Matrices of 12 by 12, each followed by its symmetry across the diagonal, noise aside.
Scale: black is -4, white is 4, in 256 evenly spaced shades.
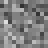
antisymmetric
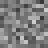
neither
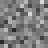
antisymmetric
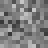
antisymmetric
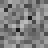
symmetric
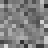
antisymmetric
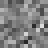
antisymmetric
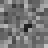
symmetric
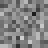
neither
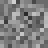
neither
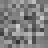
antisymmetric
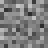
neither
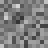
symmetric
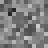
symmetric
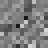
symmetric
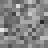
neither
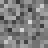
symmetric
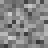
neither
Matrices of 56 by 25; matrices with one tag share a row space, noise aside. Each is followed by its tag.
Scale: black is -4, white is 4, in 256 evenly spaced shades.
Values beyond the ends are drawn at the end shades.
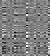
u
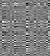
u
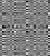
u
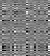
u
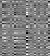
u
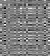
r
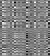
u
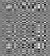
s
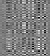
s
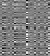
u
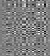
s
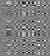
s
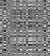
r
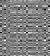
r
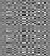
s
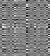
u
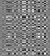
s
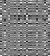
r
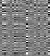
u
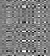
s
